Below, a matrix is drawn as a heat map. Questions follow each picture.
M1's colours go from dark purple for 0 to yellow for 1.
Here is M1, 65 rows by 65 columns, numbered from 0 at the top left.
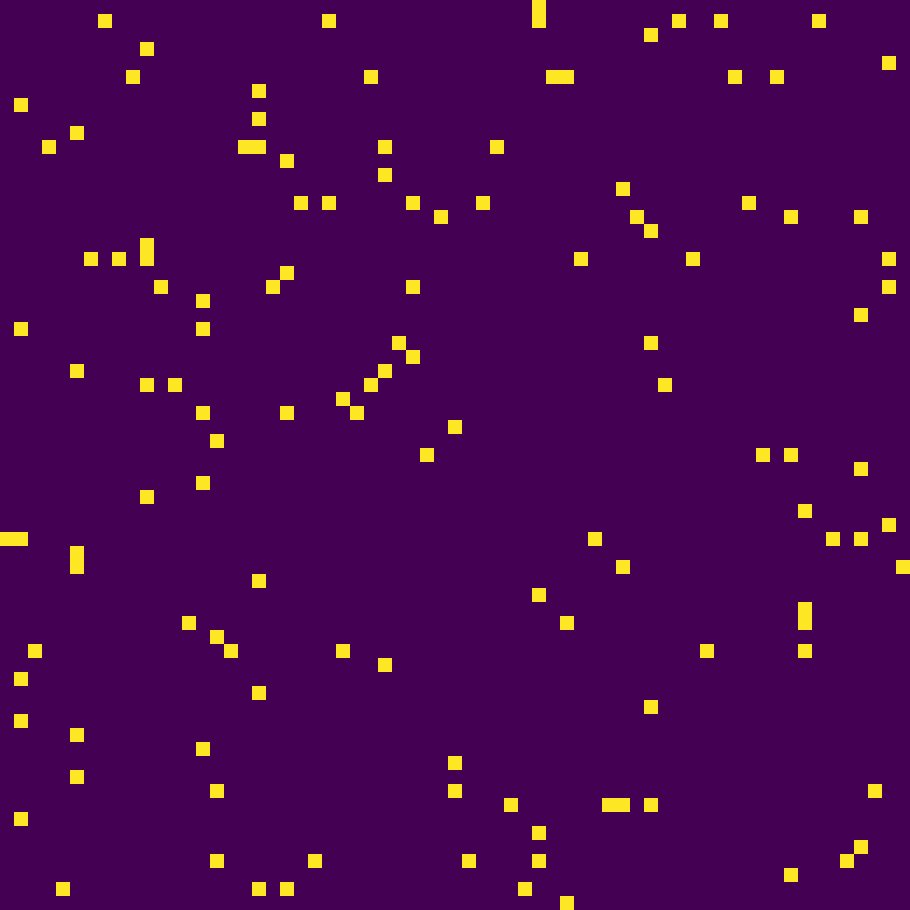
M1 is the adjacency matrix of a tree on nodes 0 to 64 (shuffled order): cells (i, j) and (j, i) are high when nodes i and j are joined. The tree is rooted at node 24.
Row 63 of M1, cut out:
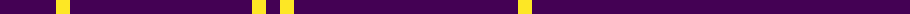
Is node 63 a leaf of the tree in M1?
no
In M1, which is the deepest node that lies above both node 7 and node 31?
1
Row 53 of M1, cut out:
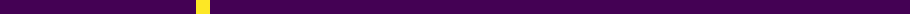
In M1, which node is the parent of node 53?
14
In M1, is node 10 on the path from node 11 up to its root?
yes
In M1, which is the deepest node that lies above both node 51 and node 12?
27
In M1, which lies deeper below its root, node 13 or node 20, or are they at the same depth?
node 20
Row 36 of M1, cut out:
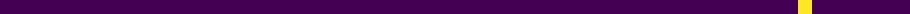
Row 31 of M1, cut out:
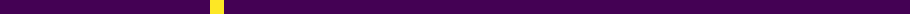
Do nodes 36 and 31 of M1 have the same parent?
no
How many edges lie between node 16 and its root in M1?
2
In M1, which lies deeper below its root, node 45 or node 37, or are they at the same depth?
node 45
